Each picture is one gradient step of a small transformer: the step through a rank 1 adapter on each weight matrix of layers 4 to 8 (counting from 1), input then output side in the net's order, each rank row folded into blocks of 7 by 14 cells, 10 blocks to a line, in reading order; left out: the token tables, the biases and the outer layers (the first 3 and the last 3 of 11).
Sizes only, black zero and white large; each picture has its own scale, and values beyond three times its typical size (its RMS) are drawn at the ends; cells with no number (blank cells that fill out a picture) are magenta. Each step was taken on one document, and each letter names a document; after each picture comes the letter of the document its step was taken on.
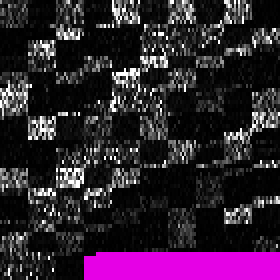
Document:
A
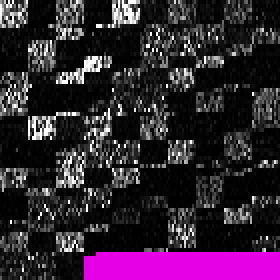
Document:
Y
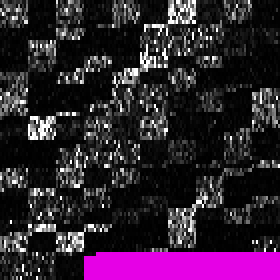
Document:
Y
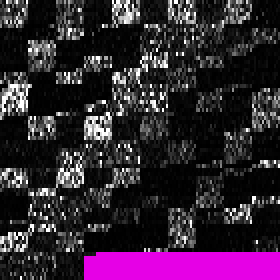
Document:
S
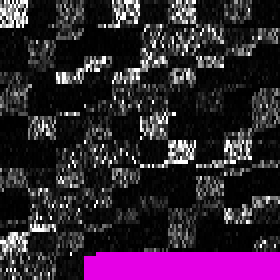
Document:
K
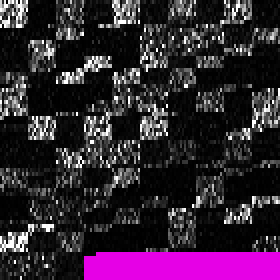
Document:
S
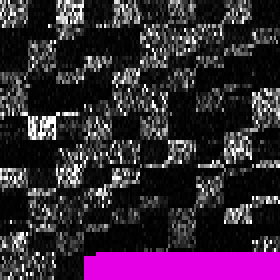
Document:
Y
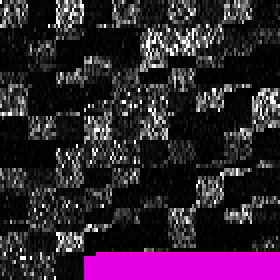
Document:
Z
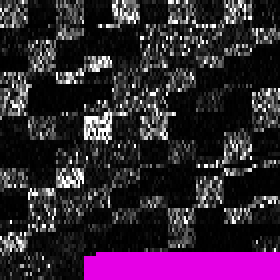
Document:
Y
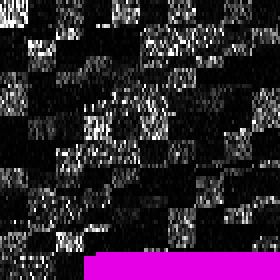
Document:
Z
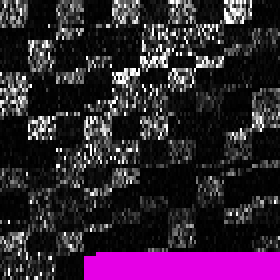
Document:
A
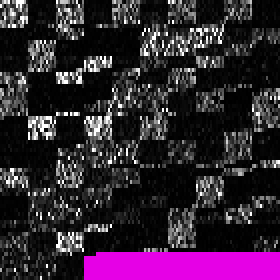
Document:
K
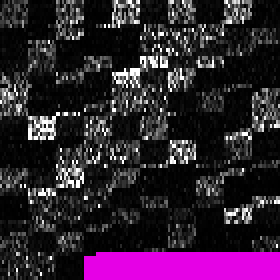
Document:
A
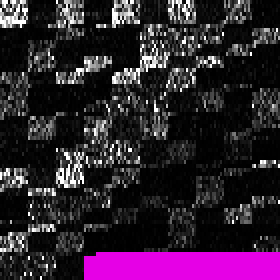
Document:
S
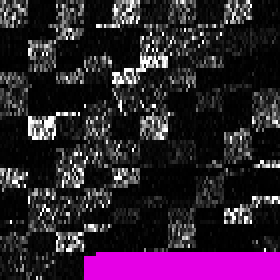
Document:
Y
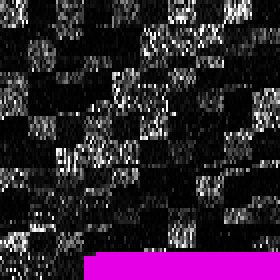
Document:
K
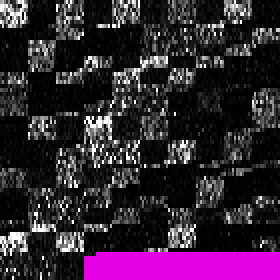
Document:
K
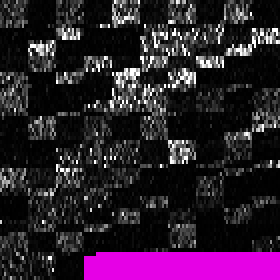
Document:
A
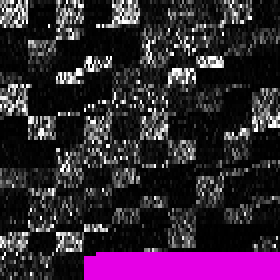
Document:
Z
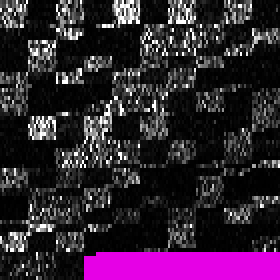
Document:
Y
